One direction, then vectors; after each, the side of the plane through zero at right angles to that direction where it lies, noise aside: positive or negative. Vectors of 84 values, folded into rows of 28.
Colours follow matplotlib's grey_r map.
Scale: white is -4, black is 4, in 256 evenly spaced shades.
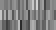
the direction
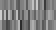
positive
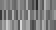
negative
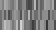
negative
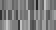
negative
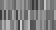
negative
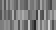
negative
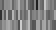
negative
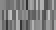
positive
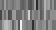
negative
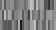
positive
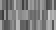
positive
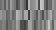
positive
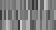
negative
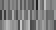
negative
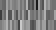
negative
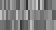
positive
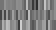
negative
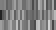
negative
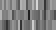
positive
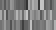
positive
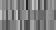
positive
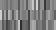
positive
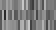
negative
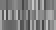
positive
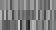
positive
